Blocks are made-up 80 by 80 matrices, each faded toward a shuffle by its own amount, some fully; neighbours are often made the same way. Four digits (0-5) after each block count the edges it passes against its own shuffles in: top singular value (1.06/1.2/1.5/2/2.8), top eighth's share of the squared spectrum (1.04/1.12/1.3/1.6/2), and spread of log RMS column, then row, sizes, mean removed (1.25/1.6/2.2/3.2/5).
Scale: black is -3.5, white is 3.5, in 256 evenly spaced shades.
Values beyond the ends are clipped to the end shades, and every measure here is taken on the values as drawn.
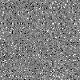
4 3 1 2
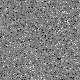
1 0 0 0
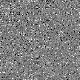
3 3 0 2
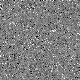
2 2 0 1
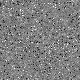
1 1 0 0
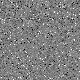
2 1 0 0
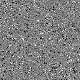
3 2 0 1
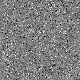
0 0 1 0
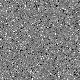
0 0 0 0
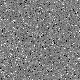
0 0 0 0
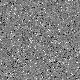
0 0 0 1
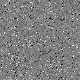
1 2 1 1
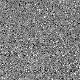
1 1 0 2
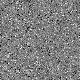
0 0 0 0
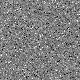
0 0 0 0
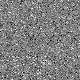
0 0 0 1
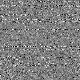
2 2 0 3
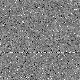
2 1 0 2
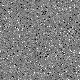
1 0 0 0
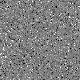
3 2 0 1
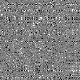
4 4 2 3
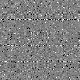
4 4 1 2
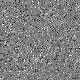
2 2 0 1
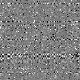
4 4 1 3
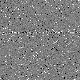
2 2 0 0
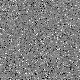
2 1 0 0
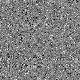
3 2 0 1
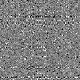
4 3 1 2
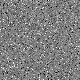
1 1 0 0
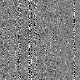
2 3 4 0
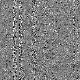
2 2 3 0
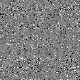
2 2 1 2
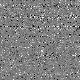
2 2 1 2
